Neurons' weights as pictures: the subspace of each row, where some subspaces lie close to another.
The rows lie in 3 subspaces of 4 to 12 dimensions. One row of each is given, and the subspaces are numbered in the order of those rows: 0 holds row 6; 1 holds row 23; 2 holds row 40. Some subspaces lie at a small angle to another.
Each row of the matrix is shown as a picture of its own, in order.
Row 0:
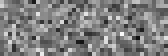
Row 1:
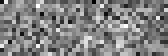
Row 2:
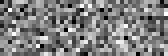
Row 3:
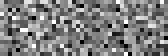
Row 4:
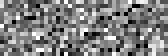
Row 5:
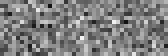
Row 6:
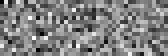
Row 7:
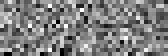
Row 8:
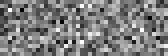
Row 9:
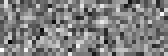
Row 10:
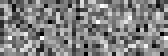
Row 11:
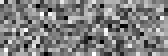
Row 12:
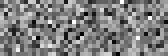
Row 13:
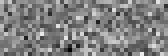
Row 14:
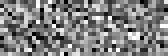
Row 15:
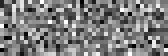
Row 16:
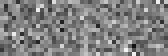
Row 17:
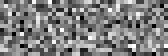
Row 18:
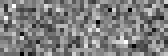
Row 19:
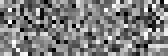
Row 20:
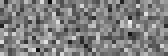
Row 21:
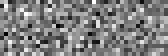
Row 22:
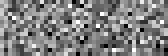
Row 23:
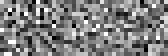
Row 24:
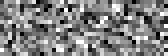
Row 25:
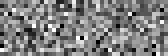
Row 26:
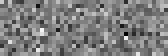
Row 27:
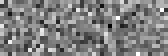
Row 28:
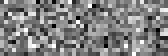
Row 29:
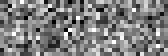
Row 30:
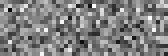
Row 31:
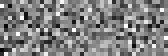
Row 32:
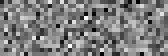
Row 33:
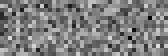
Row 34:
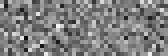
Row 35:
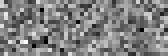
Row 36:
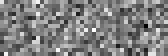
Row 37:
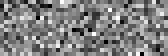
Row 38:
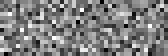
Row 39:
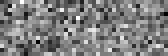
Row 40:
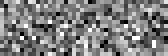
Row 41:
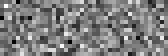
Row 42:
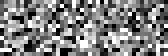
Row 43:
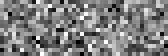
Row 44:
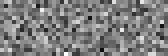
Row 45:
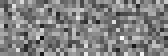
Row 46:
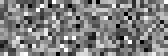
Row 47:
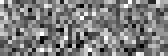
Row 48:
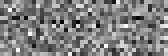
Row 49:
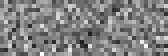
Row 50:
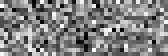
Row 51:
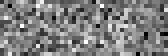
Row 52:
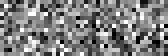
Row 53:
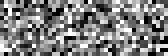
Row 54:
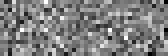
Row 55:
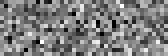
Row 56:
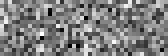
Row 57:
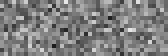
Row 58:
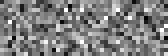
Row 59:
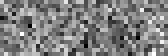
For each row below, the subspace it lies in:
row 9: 0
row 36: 1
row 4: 1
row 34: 1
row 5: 1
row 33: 2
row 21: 1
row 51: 0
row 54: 1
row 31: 1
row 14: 1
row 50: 1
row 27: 0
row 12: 2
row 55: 1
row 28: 1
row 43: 2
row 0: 2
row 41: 1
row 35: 1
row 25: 1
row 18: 2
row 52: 1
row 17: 1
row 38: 1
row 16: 1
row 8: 2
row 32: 2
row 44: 1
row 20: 1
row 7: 1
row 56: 2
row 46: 1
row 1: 0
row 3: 1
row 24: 0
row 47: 2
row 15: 0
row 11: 0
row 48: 1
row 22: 1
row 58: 0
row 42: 1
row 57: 1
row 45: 0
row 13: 2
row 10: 0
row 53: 1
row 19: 1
